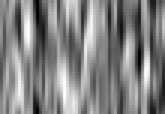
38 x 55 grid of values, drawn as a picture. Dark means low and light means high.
Histogram: bell-shaped. Grain: streaks running down. Ninth with the highest average: bottom middle. Average level on the scale: 50%.
